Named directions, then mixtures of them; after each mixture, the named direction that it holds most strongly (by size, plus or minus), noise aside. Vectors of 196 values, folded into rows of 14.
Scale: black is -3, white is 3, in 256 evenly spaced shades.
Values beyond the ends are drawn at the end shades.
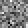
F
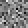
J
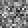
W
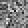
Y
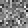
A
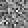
J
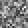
W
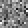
A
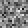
W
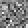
Y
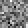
F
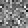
A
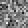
Y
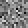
J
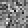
Y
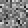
A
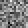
F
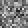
W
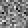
F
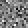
J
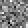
F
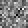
W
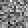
F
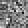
Y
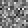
W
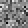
A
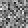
Y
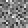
J
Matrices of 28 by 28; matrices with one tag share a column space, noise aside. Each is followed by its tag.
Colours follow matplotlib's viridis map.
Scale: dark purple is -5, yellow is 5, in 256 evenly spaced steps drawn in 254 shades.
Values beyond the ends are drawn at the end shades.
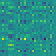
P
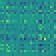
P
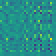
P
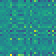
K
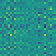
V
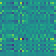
P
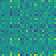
K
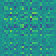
V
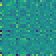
K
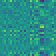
K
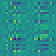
P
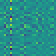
V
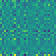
K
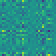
K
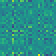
K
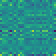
K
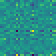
K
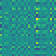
V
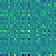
K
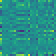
K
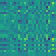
P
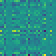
K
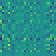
P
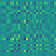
P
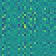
V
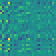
P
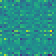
K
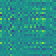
V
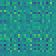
P
